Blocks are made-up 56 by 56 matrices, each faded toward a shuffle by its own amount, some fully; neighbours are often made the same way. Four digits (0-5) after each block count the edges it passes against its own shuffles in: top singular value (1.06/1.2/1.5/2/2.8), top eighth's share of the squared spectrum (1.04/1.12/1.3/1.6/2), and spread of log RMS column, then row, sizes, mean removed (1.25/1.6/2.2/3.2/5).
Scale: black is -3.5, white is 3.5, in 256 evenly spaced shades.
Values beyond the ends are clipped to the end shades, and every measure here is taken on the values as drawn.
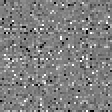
3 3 1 2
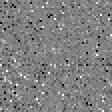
1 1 0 0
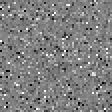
1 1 0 0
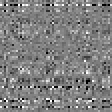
4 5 3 3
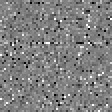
3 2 0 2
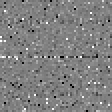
3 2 0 0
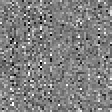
2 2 3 0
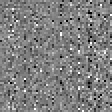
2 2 3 0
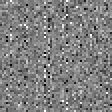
2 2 3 0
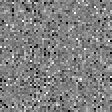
3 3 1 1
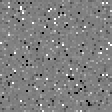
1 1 0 1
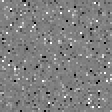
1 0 0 0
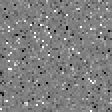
0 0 0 0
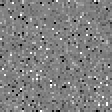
0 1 0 0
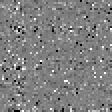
2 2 2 1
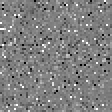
2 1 0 0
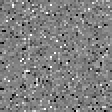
1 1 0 0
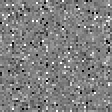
1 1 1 0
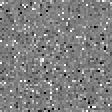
0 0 0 0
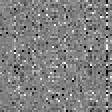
4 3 2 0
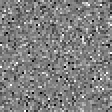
0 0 0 0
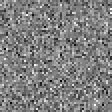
3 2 0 0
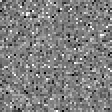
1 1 0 0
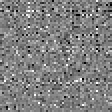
4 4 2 2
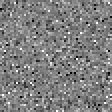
0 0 0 0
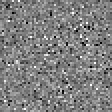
1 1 0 1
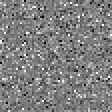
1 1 0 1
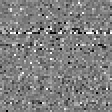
3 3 0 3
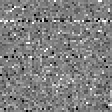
2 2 0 2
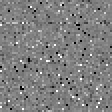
1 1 0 0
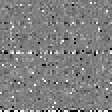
4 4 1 2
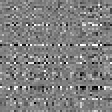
4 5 2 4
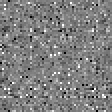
3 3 1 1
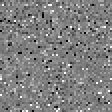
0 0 0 0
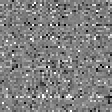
3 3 1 2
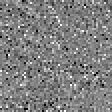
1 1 1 0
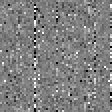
3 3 2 0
